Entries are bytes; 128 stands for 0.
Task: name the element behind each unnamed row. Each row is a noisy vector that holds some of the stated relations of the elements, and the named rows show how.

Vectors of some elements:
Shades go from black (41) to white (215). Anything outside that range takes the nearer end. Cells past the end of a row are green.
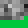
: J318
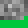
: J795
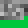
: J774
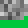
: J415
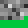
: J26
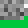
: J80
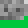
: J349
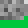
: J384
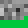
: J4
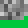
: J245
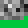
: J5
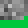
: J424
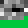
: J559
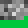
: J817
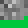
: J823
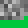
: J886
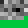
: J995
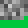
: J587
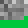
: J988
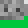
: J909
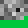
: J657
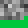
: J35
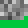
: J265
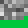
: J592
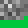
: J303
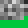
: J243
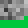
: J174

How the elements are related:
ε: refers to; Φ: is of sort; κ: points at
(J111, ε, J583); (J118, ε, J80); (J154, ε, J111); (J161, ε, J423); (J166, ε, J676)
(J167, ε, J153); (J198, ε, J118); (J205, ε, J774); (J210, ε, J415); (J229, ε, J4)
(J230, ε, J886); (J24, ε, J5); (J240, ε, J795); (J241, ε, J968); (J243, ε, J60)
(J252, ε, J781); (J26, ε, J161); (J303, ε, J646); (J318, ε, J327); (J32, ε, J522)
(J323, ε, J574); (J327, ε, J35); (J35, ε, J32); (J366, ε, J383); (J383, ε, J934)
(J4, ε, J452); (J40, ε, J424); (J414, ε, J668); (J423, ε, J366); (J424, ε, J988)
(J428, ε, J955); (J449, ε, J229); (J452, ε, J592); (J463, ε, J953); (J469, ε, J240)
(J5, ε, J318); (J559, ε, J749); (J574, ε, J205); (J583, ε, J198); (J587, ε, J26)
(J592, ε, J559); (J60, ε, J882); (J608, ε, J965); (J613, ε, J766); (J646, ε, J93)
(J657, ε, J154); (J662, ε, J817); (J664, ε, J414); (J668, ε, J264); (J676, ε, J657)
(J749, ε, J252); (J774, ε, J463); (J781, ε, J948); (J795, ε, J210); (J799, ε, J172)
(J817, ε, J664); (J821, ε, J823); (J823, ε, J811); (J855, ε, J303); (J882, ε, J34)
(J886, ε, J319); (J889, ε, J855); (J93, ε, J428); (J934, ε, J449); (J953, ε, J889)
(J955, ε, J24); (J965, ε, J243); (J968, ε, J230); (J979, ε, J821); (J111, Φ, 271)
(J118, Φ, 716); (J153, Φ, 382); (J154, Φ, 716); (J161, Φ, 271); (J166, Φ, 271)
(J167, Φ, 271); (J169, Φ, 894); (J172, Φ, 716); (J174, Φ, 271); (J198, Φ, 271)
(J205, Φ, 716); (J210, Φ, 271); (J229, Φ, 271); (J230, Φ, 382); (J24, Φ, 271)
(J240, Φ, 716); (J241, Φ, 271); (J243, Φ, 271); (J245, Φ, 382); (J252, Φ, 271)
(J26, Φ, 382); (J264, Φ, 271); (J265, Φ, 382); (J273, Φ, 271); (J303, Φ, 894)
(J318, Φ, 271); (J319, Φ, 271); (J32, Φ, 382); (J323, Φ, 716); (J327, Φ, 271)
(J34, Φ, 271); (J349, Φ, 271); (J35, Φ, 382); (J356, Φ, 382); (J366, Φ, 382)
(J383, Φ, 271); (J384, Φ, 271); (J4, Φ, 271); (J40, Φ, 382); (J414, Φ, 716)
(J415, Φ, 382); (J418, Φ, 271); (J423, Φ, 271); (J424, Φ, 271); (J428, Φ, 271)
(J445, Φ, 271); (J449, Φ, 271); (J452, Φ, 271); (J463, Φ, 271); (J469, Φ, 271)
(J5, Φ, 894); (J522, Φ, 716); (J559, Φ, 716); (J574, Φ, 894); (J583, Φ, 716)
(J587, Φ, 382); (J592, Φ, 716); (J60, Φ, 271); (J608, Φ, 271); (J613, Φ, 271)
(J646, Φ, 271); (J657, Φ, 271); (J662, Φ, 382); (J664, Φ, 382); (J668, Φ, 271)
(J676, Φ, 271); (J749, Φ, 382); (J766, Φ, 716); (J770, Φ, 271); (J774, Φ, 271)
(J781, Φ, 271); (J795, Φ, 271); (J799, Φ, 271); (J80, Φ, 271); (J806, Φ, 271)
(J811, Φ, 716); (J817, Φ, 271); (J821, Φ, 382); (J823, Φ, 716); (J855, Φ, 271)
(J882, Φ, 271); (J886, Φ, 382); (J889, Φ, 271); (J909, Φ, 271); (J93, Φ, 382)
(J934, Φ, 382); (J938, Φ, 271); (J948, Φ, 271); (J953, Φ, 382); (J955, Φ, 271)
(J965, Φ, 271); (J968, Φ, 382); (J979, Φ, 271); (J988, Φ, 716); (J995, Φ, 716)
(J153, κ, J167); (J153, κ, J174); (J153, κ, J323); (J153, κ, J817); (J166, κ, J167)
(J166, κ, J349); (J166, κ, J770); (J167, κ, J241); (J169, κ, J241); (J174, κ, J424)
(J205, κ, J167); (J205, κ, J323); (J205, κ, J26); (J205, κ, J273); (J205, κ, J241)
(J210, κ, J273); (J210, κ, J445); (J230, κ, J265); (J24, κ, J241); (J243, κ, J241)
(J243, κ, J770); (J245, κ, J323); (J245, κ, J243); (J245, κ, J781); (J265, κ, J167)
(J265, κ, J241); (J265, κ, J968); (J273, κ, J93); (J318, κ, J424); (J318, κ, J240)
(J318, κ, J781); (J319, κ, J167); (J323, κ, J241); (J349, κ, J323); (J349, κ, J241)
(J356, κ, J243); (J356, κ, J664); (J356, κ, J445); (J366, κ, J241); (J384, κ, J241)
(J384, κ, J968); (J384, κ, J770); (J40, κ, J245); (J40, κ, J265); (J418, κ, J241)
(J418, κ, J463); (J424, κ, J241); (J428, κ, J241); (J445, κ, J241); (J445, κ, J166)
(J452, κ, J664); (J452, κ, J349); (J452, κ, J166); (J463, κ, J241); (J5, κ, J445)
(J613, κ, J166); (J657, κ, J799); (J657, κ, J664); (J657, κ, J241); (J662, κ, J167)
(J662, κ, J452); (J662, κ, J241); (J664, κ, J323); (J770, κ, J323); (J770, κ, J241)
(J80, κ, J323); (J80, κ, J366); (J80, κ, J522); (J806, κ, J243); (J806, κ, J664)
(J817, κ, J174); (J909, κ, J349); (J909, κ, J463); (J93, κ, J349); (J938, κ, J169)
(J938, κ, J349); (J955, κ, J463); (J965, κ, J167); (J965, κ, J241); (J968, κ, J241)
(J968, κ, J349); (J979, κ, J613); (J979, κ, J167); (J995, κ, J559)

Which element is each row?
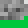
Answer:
J273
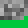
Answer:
J781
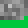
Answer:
J241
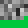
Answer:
J934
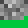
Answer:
J118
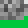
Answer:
J169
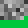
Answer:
J111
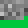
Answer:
J889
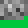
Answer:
J428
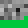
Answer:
J229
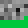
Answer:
J449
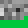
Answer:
J452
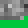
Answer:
J327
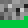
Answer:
J383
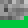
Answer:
J34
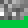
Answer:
J749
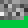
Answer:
J953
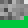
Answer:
J319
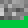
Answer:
J252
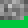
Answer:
J608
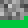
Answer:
J32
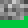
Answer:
J882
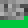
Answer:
J463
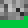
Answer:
J955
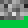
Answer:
J664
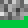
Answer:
J356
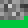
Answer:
J574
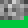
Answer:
J965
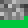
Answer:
J205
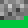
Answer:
J646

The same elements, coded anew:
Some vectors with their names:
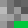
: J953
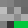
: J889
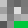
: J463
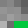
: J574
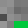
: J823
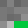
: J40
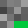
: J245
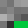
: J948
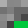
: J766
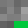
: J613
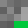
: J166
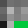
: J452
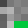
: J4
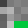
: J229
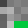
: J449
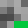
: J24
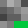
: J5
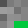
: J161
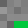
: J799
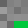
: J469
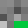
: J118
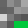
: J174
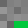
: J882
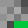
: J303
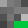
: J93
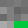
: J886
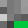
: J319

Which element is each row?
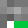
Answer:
J366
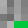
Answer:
J241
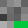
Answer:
J35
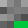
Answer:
J995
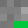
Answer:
J979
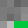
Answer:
J230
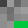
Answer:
J817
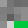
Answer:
J662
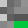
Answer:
J265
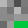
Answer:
J205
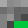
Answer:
J522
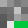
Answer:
J323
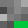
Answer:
J80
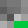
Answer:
J657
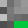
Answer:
J445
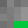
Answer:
J210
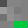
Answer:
J781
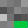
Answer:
J153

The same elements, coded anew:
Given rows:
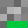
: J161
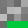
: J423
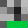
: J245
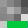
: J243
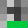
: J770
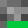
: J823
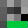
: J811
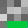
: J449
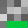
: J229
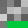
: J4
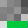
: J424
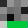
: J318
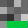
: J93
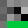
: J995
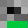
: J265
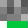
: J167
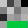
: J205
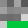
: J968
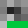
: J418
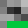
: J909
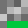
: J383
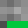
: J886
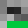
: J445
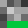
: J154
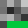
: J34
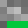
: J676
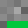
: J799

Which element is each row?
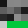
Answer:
J5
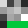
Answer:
J953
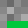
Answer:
J817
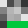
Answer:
J774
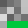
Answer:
J452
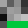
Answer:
J303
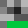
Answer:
J806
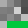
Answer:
J241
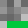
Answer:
J662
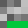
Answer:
J934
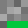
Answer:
J781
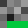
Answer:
J35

